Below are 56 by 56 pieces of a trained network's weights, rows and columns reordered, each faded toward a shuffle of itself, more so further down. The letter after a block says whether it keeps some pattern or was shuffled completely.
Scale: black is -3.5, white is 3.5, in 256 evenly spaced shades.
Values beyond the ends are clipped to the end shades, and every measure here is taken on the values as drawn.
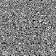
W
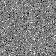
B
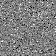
B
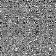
W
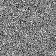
B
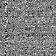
W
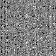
W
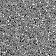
B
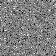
B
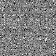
W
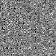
W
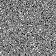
B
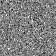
B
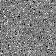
B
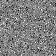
B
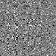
W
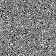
B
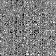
W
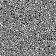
B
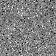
B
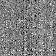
W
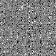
W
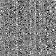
W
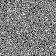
B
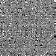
W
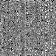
W
